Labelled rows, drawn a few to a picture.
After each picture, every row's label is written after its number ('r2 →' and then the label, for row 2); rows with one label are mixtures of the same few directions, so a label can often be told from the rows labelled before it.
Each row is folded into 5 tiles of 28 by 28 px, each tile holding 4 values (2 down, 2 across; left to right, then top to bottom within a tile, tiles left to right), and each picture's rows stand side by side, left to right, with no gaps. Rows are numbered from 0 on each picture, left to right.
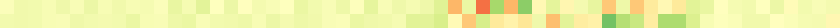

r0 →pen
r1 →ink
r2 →pen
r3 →ink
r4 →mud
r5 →pen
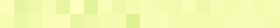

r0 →pen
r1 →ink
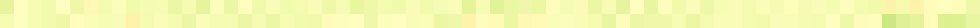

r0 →pen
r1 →ink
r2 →mud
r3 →mud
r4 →ink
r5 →pen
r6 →mud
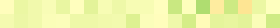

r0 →pen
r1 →ink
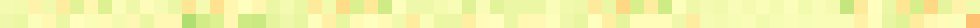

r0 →ink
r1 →mud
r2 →ink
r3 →mud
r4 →ink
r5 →ink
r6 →pen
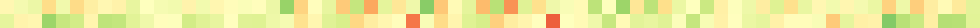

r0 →mud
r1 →mud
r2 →pen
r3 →pen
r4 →ink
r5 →pen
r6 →mud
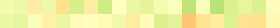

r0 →ink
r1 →mud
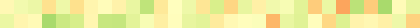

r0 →mud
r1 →pen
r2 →ink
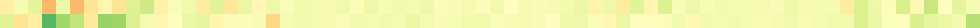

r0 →mud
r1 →pen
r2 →pen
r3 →pen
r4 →ink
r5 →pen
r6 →pen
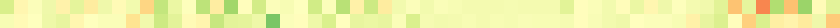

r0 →pen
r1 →pen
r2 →ink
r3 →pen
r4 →pen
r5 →ink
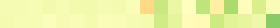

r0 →mud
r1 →pen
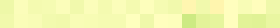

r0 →pen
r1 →mud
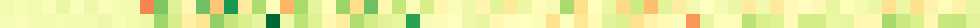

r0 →ink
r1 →pen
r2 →pen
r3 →pen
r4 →pen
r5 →mud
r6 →mud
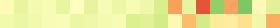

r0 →pen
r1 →ink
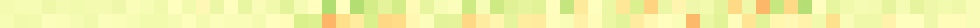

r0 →mud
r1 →ink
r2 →mud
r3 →mud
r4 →pen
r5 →ink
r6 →mud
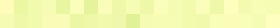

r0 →pen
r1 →pen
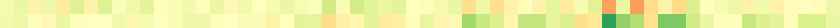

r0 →ink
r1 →pen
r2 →mud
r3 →mud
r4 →mud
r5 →mud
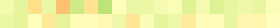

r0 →ink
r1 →mud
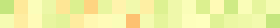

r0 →pen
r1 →pen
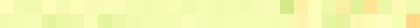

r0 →mud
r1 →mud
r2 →pen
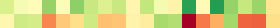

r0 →mud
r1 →mud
